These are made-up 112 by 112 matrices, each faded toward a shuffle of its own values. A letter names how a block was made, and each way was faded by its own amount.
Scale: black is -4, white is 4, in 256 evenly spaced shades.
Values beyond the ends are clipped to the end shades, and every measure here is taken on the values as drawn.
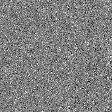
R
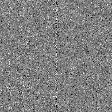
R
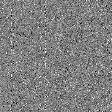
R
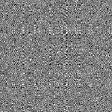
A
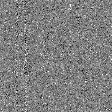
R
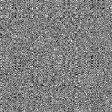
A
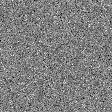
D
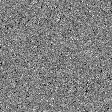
D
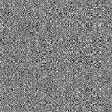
A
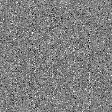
R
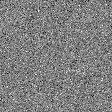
D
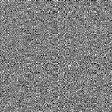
A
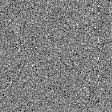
R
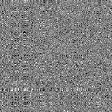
A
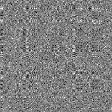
A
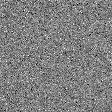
D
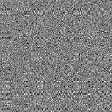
A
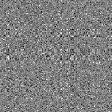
A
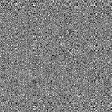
A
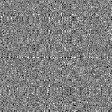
A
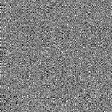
A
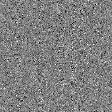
R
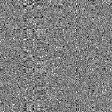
A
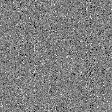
R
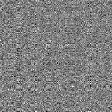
A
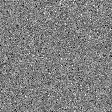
D
